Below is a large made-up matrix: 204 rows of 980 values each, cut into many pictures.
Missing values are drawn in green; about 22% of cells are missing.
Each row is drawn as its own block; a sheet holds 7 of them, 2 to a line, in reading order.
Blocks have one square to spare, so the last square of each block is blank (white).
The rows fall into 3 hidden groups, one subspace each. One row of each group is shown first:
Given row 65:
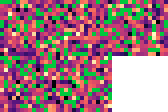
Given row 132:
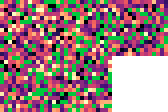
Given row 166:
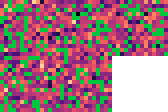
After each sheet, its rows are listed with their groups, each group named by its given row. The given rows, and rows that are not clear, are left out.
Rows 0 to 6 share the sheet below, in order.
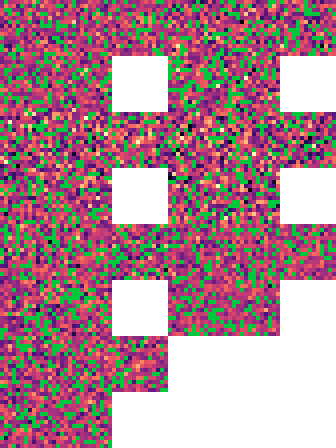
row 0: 166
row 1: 166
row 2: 166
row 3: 132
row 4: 65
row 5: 166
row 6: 166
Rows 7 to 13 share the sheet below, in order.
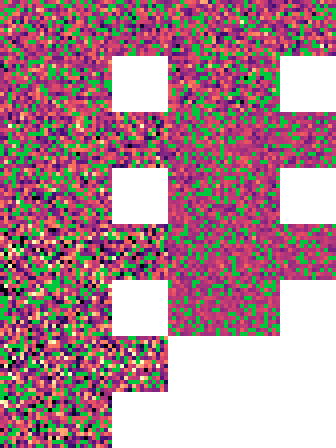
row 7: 132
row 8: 166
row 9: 65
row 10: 132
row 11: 132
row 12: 65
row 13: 132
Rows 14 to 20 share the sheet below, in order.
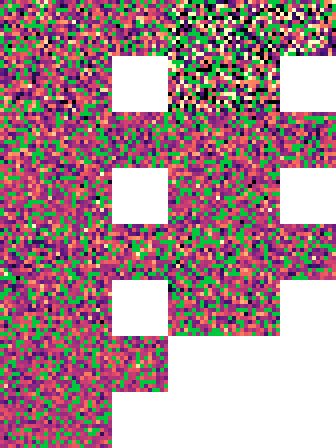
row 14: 166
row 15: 132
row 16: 166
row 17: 166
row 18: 166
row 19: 132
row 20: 166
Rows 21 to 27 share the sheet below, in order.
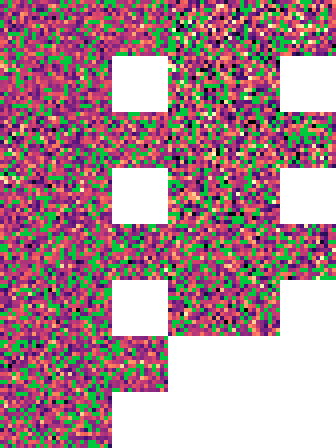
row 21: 132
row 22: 132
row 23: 132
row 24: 166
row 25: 65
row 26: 65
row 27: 132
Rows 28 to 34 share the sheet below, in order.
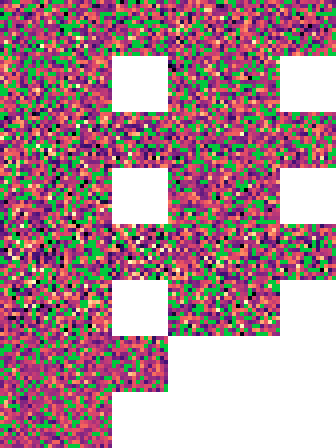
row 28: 65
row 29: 132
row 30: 166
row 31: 166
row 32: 65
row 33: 166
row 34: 65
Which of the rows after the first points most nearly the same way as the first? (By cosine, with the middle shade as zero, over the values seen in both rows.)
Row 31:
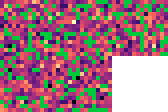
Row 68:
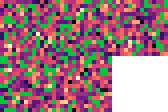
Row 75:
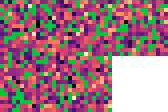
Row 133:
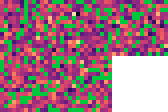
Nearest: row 75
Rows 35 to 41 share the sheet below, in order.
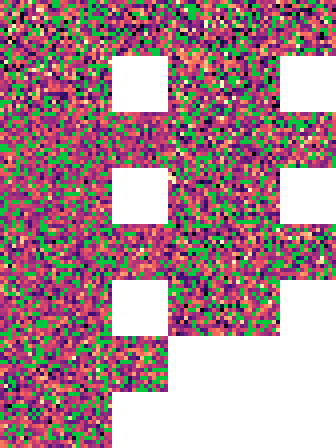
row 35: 132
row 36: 65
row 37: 166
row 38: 132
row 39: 132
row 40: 65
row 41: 166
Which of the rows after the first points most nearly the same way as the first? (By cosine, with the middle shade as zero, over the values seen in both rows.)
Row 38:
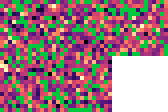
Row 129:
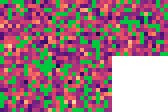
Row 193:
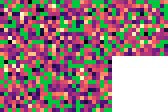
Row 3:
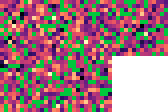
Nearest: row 193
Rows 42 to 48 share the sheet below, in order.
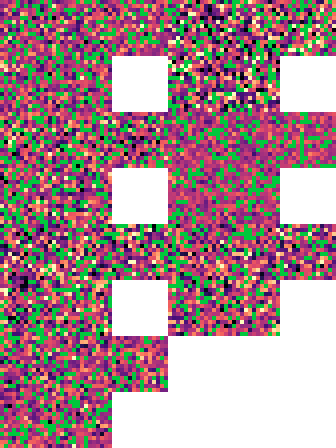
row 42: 132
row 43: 132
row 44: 132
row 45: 132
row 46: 65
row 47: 65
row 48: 166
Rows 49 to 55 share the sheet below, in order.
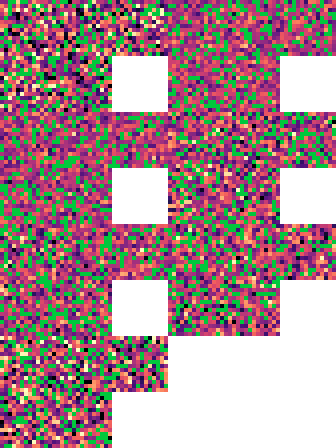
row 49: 65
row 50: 65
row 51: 166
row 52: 65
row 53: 132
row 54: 65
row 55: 65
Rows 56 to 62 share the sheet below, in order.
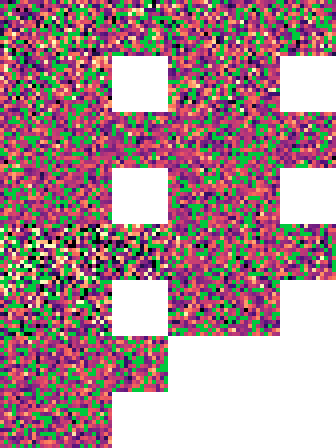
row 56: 65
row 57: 166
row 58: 166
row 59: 65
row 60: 166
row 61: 65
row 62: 65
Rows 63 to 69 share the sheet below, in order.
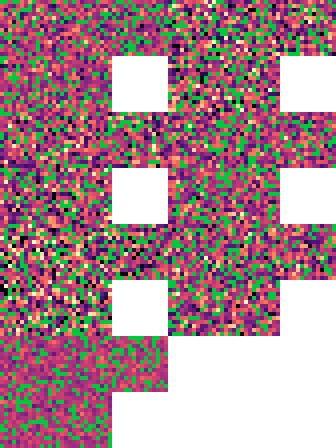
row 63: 132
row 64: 166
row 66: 166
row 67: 132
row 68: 166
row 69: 132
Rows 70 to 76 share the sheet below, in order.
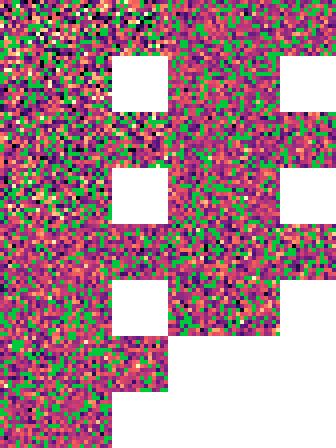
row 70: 166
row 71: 65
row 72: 65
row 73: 65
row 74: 132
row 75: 65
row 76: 166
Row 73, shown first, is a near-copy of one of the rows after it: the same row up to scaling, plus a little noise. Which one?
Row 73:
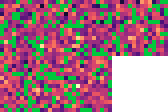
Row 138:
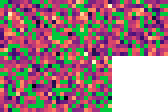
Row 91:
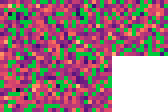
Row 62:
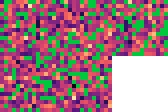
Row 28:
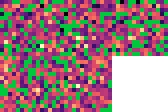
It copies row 28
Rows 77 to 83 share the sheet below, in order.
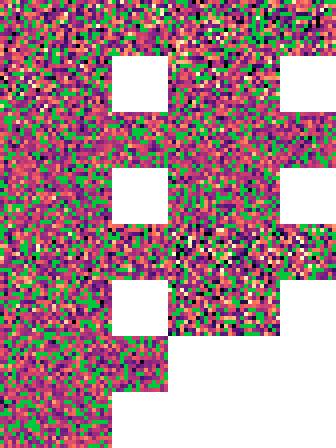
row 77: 65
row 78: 166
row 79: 65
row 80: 132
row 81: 65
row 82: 132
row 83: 132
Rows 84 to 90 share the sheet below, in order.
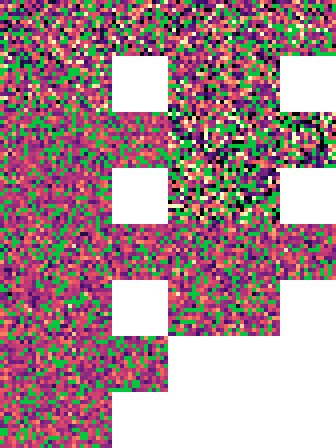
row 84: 65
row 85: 132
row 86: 132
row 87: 65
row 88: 166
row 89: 166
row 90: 65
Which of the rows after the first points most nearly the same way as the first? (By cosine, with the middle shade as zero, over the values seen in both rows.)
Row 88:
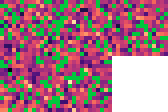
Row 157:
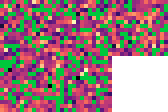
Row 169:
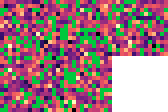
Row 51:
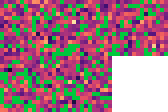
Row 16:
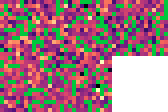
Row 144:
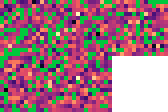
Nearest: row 51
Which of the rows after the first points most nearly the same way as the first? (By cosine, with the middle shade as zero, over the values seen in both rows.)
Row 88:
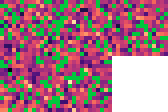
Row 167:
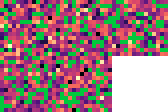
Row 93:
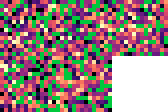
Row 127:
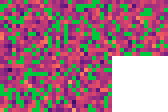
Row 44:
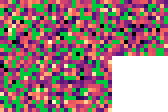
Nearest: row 127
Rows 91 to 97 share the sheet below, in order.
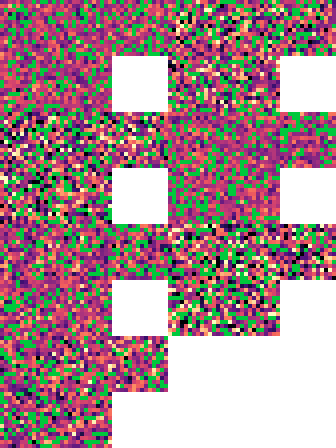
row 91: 65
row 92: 132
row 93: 132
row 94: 65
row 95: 65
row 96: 166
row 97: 65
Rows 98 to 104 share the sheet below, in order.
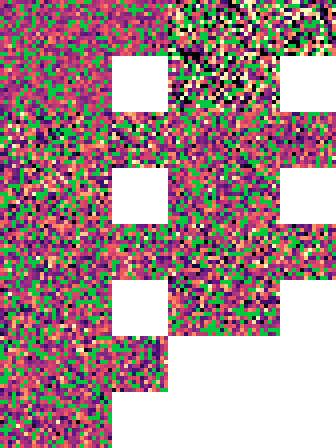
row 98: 166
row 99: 65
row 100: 65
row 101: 132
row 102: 166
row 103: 166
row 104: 65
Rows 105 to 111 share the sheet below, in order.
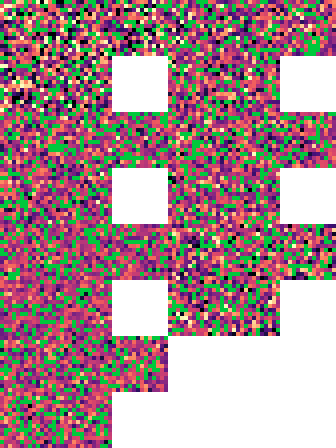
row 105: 166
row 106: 132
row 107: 166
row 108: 132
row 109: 166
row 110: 65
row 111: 65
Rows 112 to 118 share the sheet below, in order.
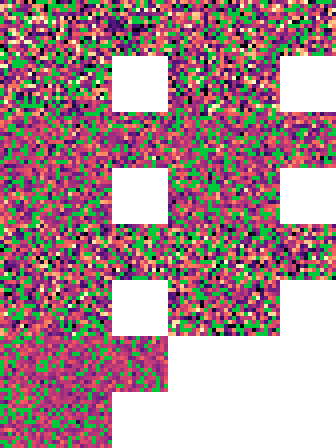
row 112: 166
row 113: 65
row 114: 166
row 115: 166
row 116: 166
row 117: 166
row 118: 65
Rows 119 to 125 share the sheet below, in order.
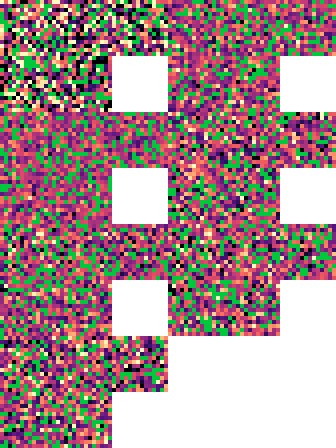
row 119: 65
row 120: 166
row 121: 166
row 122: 65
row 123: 132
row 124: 132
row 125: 65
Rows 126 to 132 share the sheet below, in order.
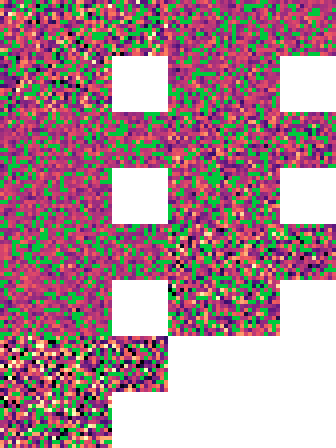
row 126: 65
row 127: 166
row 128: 166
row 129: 166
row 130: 65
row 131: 132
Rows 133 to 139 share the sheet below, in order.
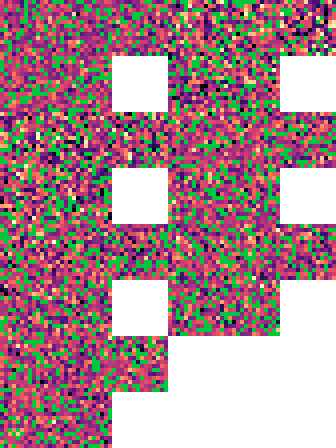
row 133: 65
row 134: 65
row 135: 65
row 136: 166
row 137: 132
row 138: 65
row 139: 65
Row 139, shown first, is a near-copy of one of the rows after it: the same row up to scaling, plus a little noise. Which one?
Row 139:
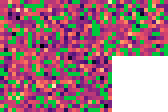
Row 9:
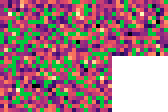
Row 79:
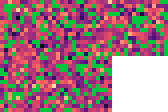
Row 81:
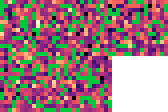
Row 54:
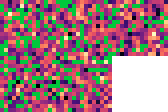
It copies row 79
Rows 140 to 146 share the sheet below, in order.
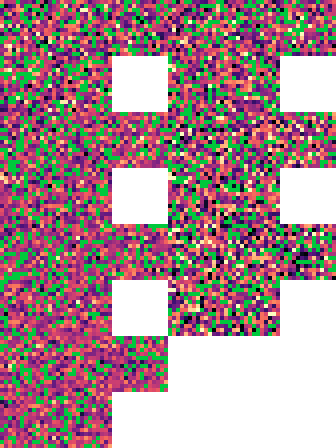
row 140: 166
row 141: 132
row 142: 132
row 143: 132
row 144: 166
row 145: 166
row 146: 132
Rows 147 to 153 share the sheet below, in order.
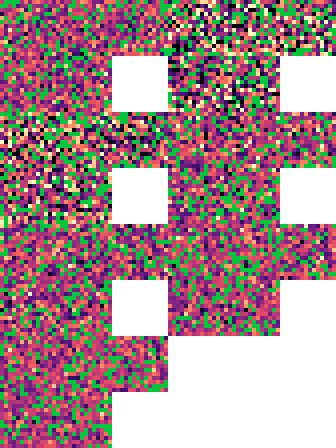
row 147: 132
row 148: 166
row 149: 132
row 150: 65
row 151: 65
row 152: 65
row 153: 65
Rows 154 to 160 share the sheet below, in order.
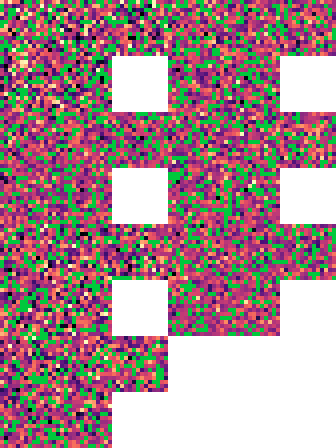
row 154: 65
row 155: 166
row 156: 132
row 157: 166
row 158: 166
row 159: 166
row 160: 166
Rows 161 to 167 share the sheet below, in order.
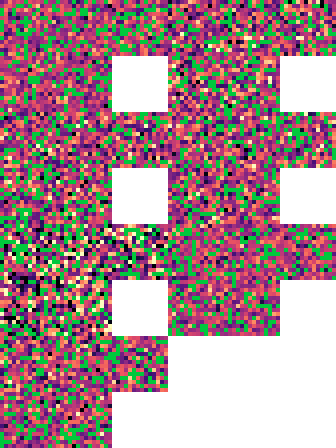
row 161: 65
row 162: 65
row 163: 166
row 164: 65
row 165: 65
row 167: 166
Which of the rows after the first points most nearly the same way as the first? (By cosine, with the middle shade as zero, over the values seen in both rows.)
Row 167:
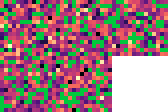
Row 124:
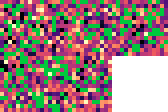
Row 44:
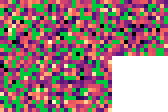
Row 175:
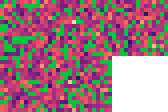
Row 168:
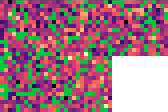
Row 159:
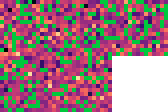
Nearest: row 159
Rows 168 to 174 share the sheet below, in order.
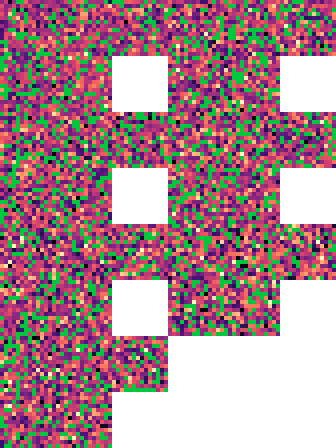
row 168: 65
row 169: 166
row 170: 65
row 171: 166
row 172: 132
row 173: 65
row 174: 166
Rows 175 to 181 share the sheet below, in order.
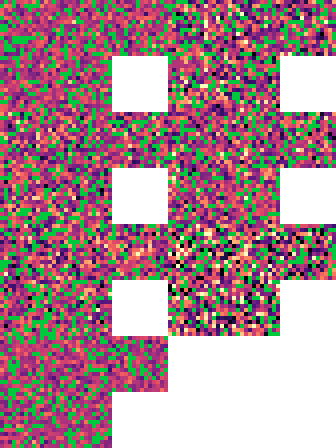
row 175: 166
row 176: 65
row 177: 65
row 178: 65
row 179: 166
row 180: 132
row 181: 65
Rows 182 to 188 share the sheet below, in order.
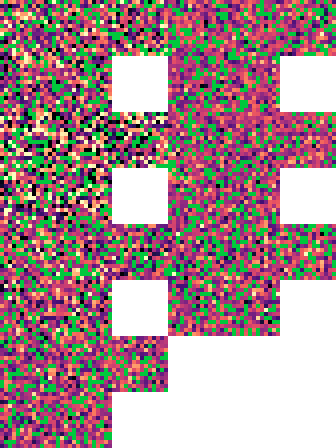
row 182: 65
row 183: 65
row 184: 166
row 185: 132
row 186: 132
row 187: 166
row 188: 166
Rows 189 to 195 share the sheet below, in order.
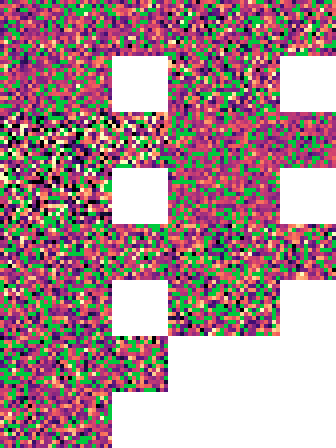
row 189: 65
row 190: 132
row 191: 132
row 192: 132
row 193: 132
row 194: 65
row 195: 65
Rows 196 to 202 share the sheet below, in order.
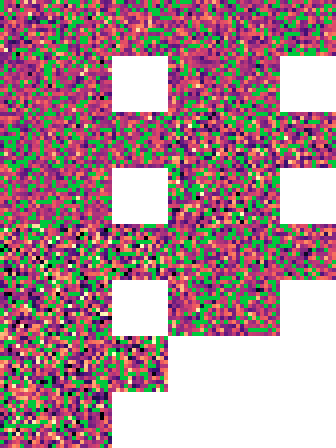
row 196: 166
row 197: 166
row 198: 65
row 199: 166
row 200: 166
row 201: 166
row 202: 65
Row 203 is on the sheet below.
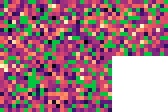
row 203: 132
